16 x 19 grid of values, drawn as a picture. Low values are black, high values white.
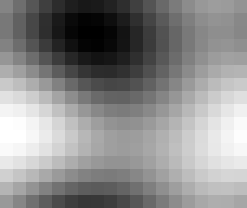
There are no regular stripes. No lone cell stands out from its neighbours. The top right is the smoothest part. The ninth with the lowest average is the top middle.
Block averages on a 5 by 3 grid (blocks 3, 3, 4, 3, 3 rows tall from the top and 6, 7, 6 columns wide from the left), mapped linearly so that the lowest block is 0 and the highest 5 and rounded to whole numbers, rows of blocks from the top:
103 | 203 | 424 | 535 | 324
